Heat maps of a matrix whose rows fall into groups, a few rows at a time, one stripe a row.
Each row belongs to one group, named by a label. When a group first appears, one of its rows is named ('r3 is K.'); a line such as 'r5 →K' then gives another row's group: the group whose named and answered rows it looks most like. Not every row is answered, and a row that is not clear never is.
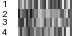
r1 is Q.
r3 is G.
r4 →Q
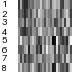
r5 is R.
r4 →G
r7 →Q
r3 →Q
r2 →G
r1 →G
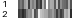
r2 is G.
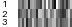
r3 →G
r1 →R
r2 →G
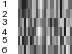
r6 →Q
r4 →Q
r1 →G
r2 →G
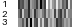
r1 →R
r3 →G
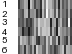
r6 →Q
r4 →G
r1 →R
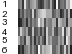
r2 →G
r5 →Q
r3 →G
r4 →Q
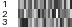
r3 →G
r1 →Q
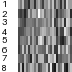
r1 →Q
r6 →Q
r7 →G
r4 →G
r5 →G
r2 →G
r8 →R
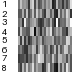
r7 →G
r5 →Q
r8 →Q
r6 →G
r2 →Q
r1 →R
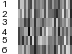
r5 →G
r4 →R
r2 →Q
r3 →Q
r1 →Q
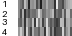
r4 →Q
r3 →Q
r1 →R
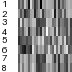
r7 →R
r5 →G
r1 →R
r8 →R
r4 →R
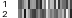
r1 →R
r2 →Q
